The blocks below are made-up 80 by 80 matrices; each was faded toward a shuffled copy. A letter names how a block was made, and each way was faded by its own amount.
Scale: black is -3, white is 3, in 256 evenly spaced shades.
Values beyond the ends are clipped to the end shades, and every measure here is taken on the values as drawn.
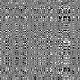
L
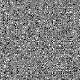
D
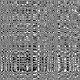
L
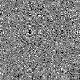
D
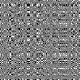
L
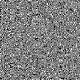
D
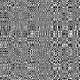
L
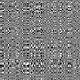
L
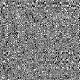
D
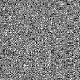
D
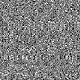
D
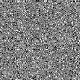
D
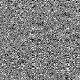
D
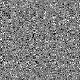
D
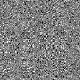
D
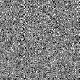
D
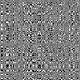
L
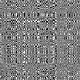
L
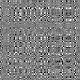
L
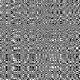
L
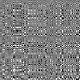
L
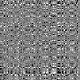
L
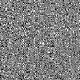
D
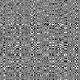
L
